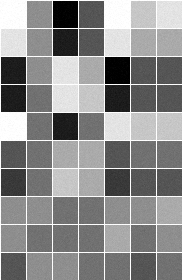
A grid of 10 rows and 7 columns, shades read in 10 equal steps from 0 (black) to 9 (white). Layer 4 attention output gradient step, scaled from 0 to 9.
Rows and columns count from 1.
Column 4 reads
3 3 6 7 4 6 6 4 4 4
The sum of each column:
46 45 44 47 46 45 49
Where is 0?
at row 1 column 3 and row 3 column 5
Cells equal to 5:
11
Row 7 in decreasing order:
7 6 4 3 3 2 2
